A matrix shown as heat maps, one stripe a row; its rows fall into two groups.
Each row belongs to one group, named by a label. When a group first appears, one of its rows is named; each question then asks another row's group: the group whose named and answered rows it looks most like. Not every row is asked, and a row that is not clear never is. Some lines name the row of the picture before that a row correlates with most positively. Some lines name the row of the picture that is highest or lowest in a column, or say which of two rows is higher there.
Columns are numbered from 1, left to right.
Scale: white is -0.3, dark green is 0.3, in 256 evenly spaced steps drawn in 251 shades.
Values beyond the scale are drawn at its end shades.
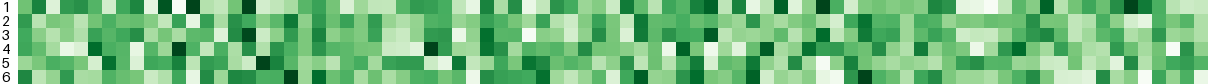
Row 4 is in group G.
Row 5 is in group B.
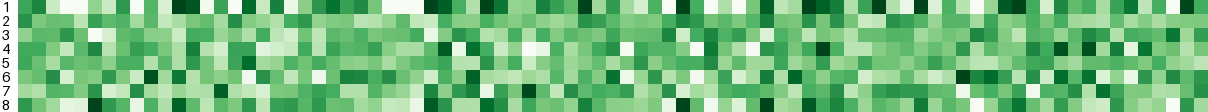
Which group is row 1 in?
G
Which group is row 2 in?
G
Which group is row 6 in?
B
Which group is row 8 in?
G
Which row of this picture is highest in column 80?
1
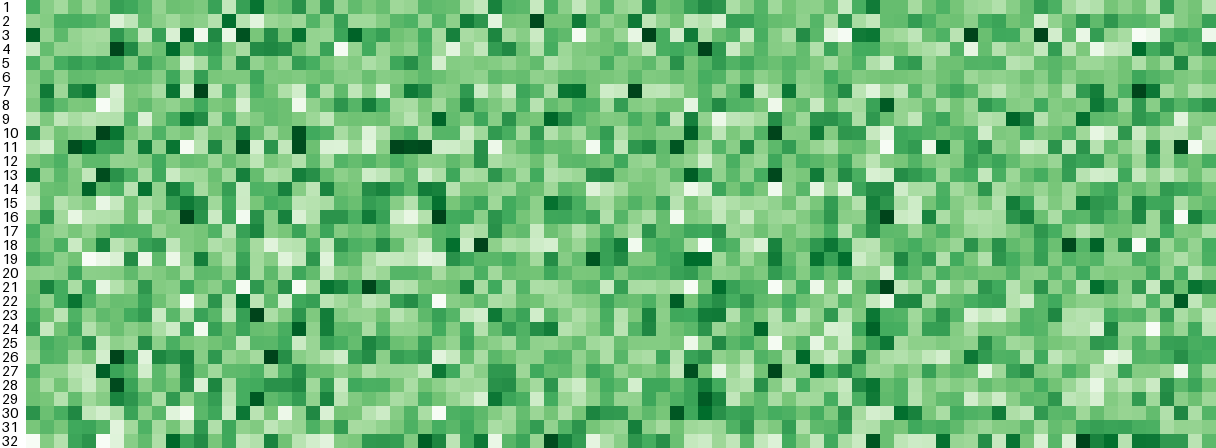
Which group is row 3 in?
B
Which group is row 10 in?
G
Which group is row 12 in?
B
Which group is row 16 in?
G
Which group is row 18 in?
B
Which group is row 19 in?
G
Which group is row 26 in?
B
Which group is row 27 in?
G
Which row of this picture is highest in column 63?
30
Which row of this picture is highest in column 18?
26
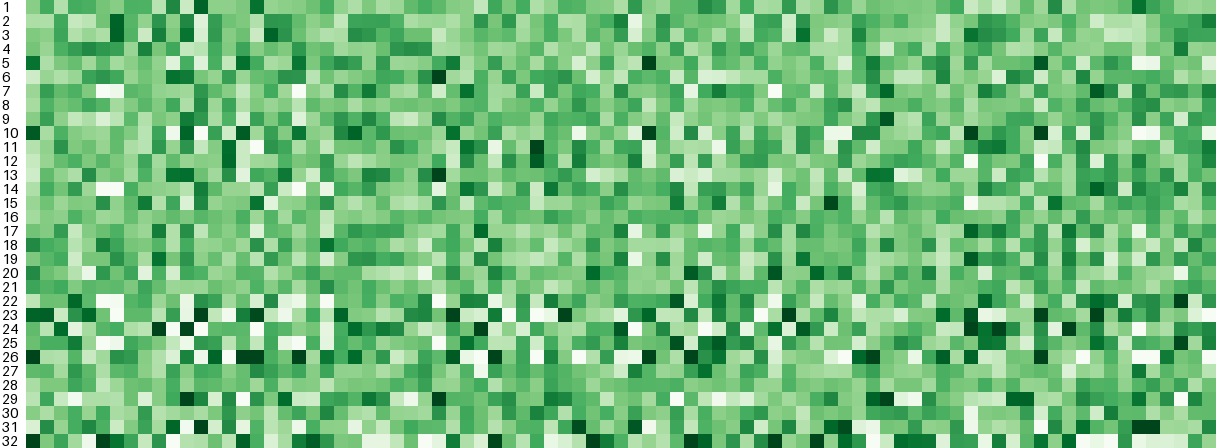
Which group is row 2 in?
B
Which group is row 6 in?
G
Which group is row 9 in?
G
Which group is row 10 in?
B
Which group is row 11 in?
B
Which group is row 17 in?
B
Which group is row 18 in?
G
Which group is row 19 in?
B
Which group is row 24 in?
B
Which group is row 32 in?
G
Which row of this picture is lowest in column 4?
29
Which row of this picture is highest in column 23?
23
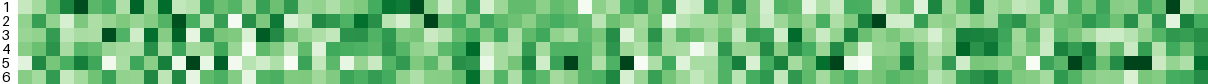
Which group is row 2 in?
G
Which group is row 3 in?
B
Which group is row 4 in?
B
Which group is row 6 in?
B
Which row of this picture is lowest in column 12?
5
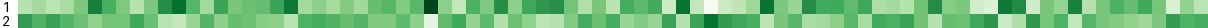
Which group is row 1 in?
G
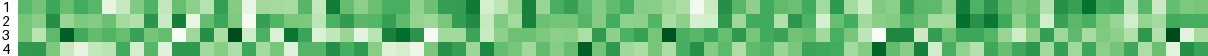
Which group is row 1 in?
B
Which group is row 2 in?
B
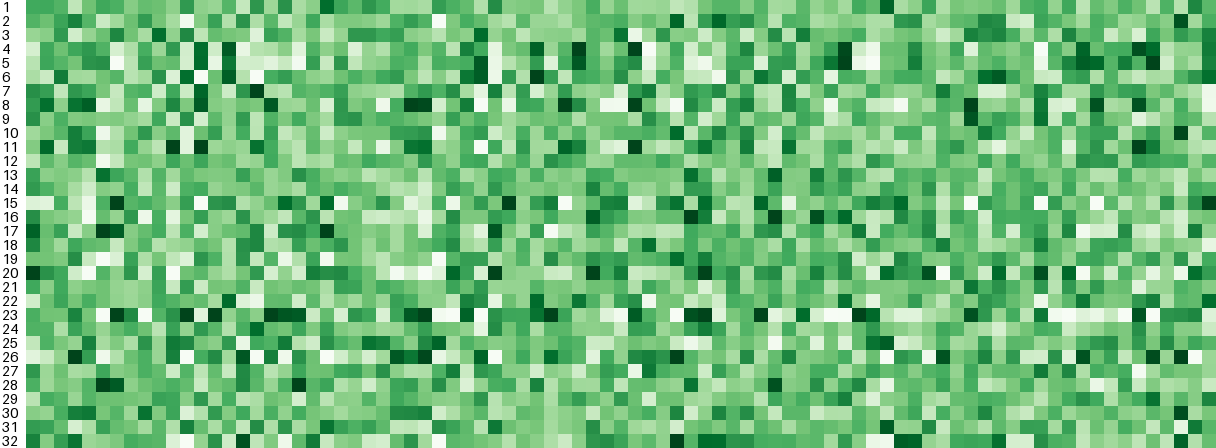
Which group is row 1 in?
G
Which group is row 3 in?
B
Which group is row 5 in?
B
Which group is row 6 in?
B
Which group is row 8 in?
B
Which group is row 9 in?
B
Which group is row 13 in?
G
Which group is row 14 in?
G
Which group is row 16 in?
G
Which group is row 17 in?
G
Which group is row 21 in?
B
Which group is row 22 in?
B
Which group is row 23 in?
B
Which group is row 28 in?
G
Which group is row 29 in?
B
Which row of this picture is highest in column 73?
20
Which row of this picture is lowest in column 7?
5
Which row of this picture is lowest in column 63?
8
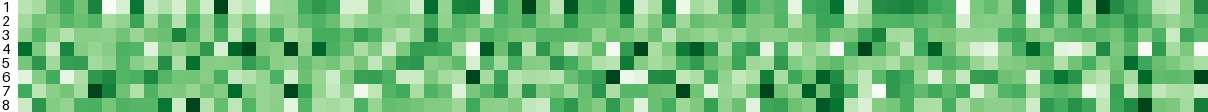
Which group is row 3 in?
G
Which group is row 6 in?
B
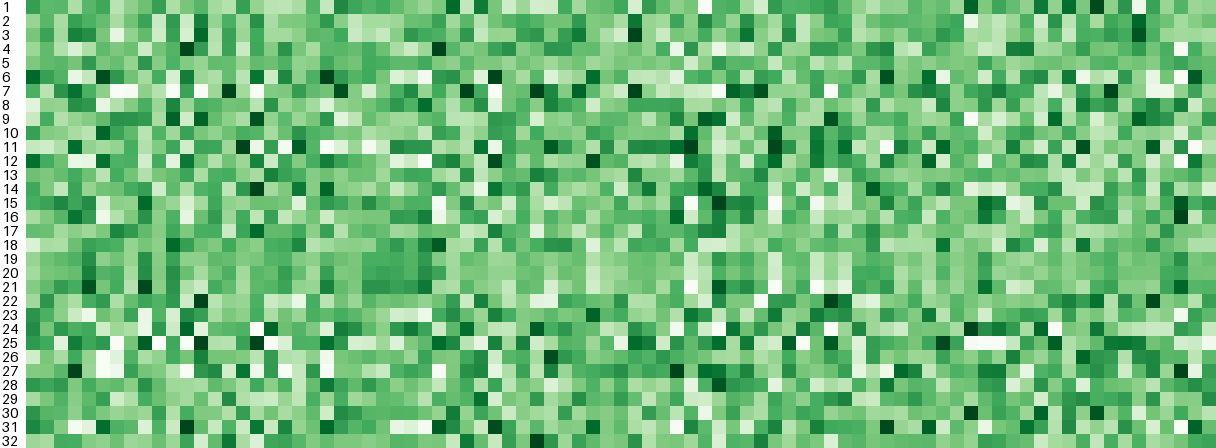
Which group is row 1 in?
B
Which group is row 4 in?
G
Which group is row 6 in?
G
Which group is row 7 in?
B
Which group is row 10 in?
G
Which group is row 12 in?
G
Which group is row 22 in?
B
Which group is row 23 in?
G
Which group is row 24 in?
B
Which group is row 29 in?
B
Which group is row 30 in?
B
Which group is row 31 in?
G
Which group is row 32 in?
B
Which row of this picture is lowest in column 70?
25
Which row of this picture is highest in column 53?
7
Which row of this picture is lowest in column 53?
22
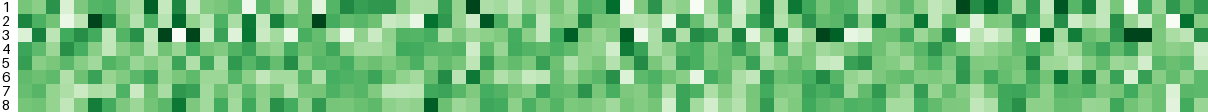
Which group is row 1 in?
B
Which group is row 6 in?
B
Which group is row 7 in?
G
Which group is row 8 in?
G
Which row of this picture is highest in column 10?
1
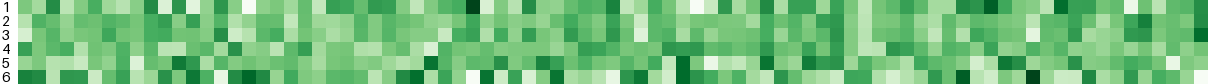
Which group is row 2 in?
B
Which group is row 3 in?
B
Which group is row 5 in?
G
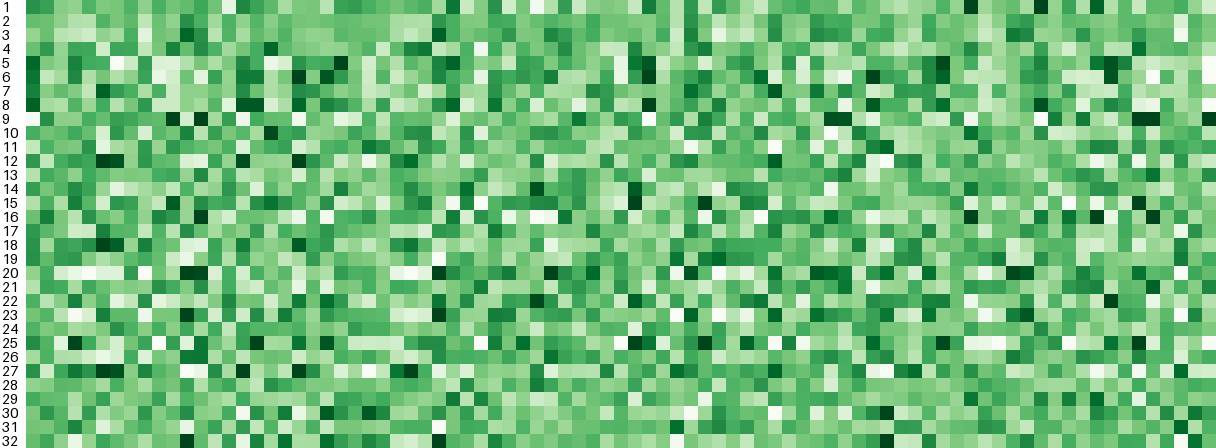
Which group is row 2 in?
G
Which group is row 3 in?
G
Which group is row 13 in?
B
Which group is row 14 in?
B
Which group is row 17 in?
G
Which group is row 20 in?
G
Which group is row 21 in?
B
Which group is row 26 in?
G
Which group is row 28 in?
B
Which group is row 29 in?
B
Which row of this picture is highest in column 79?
5
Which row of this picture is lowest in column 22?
16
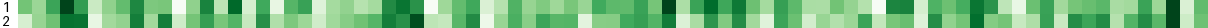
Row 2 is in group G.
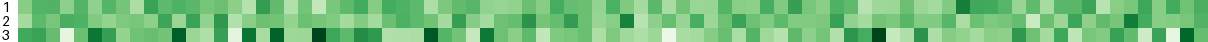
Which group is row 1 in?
B
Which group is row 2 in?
B
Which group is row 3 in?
G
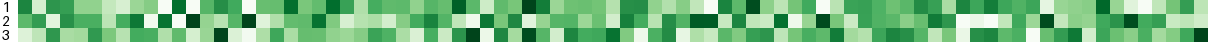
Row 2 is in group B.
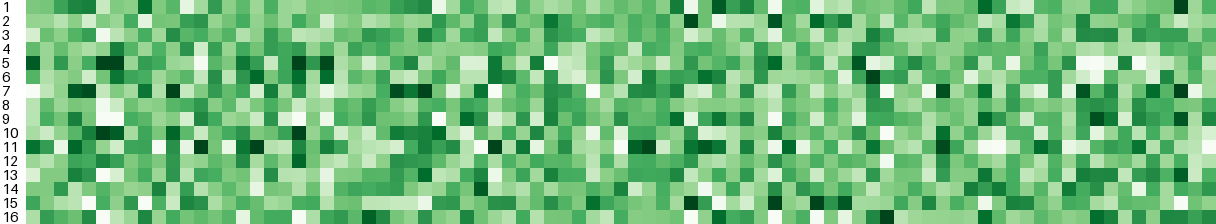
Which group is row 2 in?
G
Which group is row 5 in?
G
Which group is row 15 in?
G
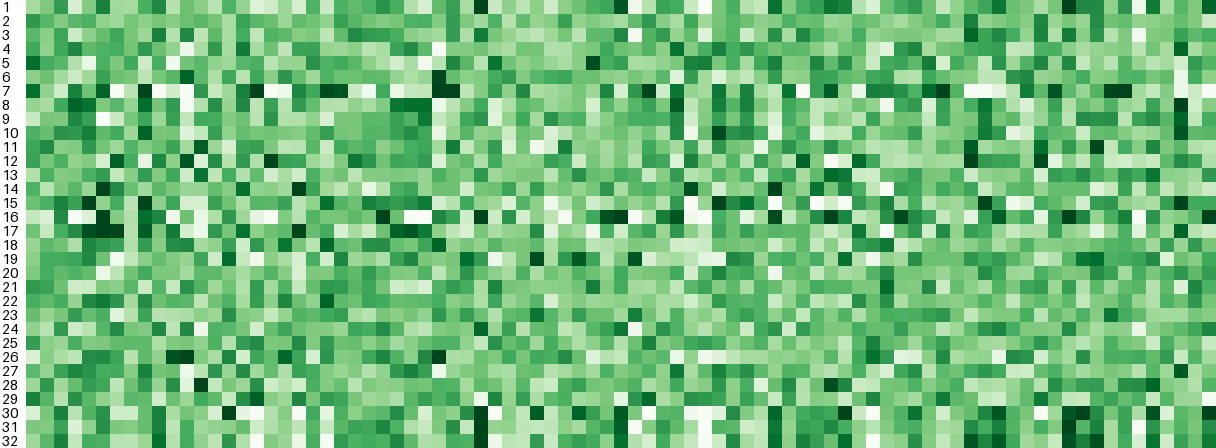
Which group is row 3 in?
B
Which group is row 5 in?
G
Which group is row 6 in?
G
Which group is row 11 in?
B
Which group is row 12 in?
B
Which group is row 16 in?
B
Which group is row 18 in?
G
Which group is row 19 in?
B
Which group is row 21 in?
G
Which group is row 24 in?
B
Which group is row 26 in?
G
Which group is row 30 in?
B
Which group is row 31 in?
B
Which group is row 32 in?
B
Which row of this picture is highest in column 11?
26
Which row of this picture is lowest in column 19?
7
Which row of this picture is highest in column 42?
16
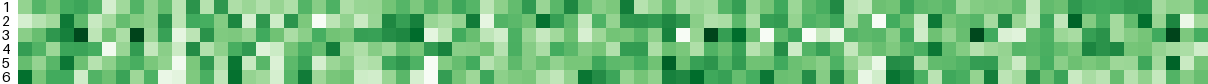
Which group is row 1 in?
B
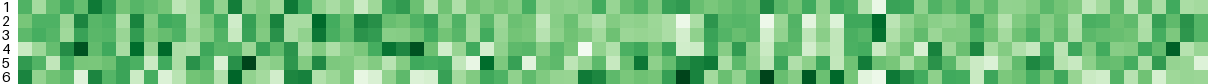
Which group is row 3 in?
G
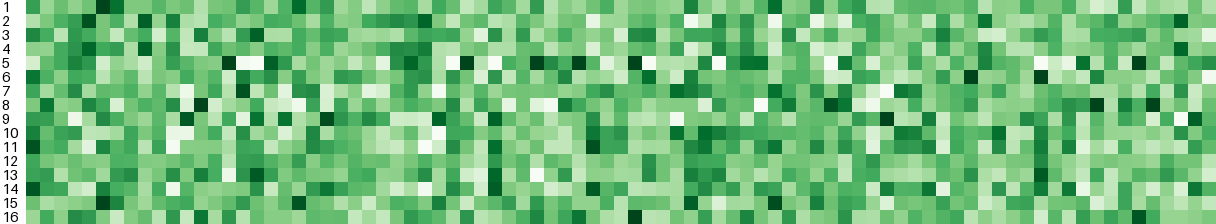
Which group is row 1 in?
G
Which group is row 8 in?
B
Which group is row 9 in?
G
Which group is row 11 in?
G
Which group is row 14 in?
G
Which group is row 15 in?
G
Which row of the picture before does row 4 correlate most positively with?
4
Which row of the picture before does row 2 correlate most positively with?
4
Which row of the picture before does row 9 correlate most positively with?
3
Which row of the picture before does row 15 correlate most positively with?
1
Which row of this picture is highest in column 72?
9
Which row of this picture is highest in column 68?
6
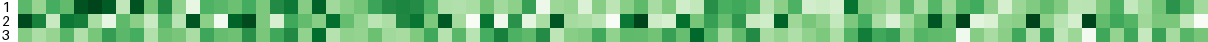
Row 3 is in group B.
